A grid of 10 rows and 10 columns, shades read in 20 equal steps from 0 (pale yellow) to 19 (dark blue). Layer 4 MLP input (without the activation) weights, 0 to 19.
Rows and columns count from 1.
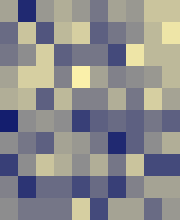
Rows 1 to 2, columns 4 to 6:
6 8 11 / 5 3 13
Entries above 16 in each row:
1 0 0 0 0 1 1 0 1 0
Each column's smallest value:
6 3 3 5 0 6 6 1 3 1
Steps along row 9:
up down same up down up down down same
